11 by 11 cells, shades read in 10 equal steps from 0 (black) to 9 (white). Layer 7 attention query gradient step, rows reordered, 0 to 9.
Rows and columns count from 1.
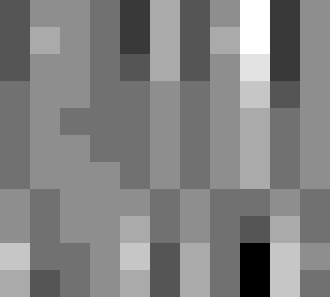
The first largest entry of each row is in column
9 9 9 9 9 9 9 1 5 1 10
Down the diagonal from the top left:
3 6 5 4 4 5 4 4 3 7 4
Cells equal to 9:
2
